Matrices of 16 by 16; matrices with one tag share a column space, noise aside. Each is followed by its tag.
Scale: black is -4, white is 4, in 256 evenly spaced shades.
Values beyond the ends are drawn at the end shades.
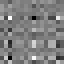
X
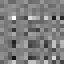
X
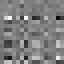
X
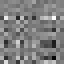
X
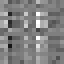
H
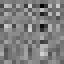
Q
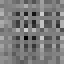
H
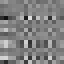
X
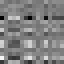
X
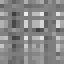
H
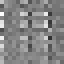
H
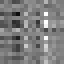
H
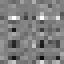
X
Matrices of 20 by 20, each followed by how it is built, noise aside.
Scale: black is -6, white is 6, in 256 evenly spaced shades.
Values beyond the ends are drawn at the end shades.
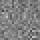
low rank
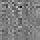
low rank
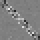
banded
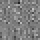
low rank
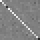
diagonal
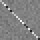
diagonal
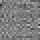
low rank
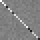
diagonal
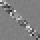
banded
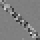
banded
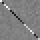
diagonal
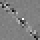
banded
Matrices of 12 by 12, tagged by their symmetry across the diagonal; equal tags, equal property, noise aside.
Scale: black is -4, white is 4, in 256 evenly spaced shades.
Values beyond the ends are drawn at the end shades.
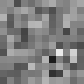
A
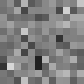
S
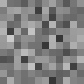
S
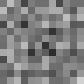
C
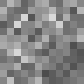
C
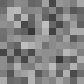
C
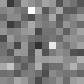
S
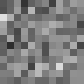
S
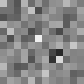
C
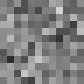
A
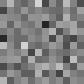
A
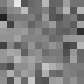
A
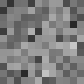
C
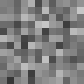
A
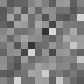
C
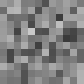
S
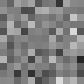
A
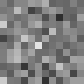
S
